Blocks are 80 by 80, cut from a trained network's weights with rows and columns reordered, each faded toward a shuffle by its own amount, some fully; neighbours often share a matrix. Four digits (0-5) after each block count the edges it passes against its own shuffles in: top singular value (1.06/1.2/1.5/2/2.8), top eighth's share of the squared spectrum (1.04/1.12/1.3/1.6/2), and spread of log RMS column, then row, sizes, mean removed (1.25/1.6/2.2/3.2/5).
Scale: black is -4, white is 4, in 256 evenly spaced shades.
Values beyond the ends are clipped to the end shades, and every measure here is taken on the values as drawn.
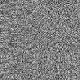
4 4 2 1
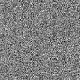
3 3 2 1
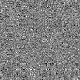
3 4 1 2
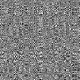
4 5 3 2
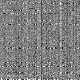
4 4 1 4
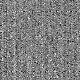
3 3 0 2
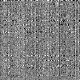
4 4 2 3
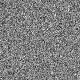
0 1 0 0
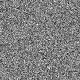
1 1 0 0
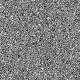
0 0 0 0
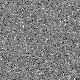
0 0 0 0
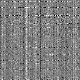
4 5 2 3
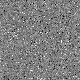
0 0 0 0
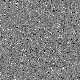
1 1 0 0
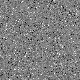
0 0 0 0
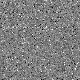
2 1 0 0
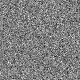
2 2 0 0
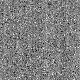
2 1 0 0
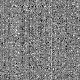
3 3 1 2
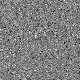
2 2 0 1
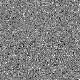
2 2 0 2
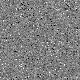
1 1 0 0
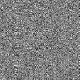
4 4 2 2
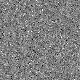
1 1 0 0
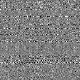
2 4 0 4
